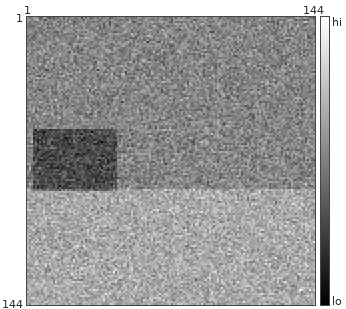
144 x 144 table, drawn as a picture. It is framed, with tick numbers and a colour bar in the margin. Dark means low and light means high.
In the middle left lies a patch that is lower than the rest. The middle left is the ninth with the lowest average. The bottom part is higher, past a seam about 60% of the way down. No regular stripes run through it.
